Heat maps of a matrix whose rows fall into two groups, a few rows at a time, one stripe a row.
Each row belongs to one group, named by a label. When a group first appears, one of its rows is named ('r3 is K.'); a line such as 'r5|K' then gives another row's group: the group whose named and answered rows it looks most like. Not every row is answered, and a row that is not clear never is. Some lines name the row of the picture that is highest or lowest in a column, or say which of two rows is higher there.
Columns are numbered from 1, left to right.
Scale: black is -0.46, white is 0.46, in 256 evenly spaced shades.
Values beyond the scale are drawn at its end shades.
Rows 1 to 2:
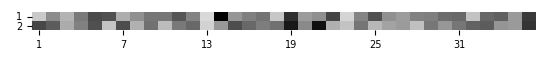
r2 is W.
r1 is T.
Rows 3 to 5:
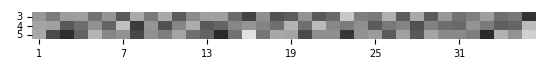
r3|W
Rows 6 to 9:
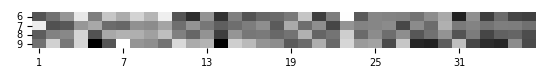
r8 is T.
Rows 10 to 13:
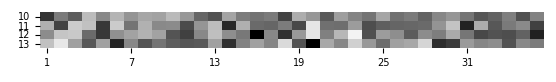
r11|T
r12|W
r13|T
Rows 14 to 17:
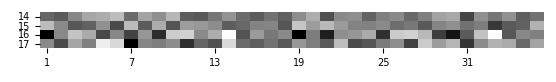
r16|W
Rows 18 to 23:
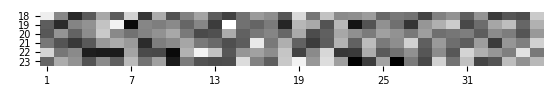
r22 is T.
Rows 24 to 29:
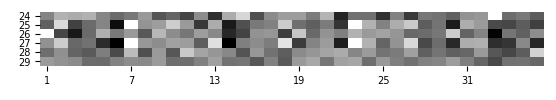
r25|T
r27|T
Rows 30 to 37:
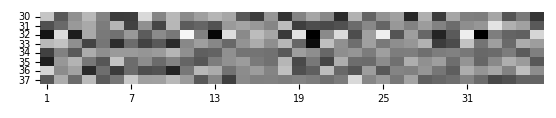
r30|W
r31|W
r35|W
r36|T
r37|T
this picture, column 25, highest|32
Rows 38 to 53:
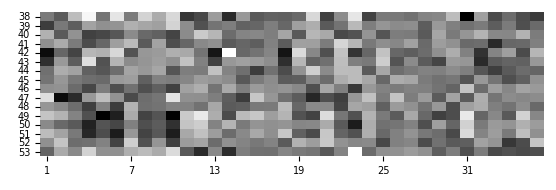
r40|T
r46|T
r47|W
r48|T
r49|T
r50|T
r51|T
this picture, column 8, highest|38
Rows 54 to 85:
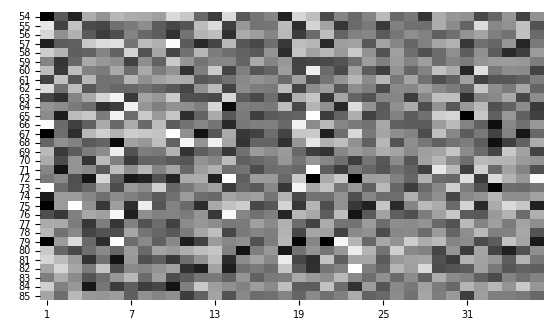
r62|T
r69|W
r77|T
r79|W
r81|T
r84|T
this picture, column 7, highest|64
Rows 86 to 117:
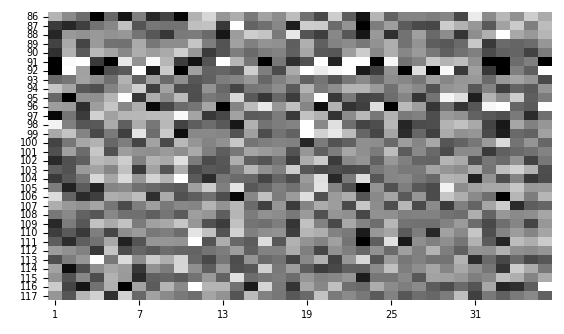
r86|T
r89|T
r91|W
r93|W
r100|W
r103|W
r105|T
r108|T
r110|T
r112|T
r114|W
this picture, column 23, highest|91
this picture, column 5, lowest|91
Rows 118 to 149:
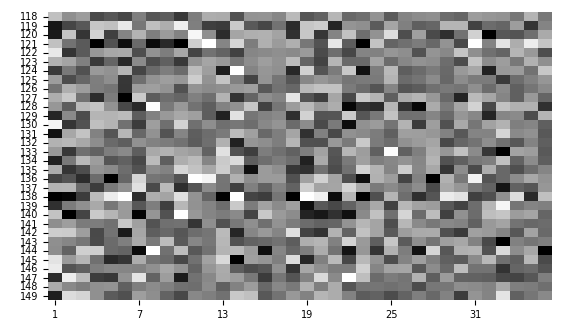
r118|T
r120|T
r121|T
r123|T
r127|T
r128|W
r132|T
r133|W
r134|W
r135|W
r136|T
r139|W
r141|W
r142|T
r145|T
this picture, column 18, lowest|138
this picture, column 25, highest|133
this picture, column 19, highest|138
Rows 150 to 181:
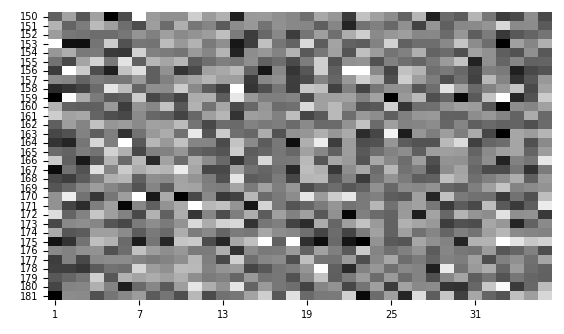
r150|T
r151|W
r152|W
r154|T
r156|W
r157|W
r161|T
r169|W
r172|W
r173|W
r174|W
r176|T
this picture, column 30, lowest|159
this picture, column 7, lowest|175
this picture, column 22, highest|156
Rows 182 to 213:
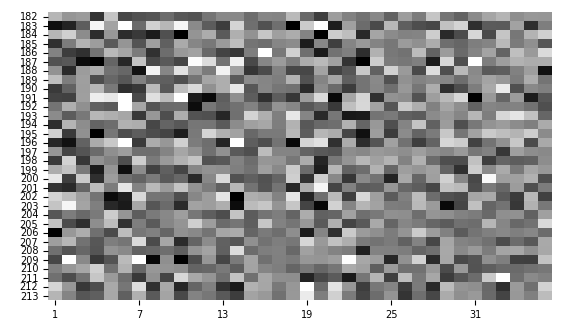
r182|T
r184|T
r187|T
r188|W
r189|T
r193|W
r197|W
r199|T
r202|T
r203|T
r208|T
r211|W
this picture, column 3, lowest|187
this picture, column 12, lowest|191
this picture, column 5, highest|191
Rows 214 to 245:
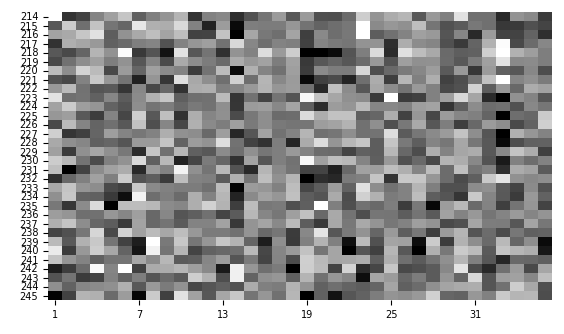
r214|W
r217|W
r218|W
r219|W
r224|T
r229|W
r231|W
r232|W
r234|T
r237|T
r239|W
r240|W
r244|W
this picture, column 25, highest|223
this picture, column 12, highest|235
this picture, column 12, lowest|215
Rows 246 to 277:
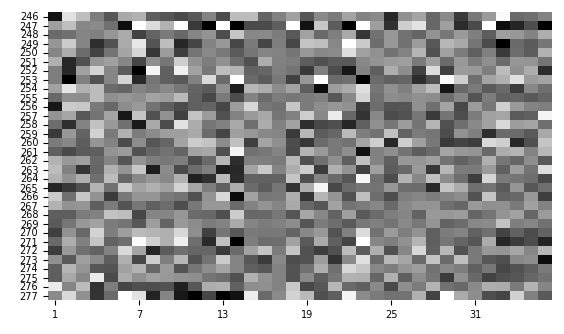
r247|T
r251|W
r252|W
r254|T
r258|W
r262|T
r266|T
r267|T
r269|W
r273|W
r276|T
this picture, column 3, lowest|263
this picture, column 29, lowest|254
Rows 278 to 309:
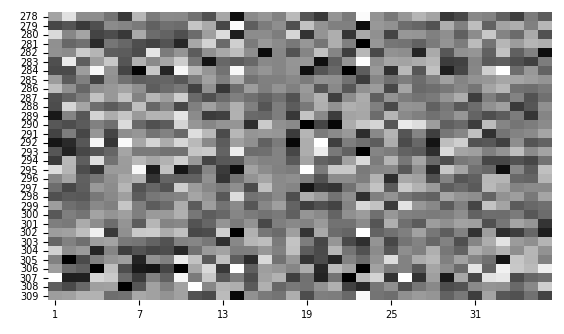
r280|T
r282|W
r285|T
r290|W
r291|T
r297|W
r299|W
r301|W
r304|T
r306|T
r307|W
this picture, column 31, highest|306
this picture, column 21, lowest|290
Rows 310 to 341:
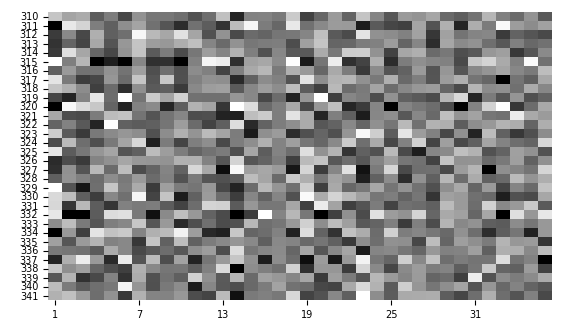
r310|T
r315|T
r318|T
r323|W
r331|T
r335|W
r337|W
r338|T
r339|T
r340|W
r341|T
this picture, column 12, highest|315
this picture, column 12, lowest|334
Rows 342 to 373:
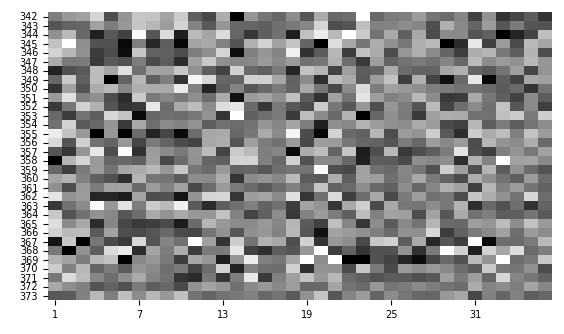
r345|T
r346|T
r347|T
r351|T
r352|W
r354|T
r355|T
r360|T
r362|T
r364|W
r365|T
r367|T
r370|T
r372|T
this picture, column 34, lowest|344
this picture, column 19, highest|369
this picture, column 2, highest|345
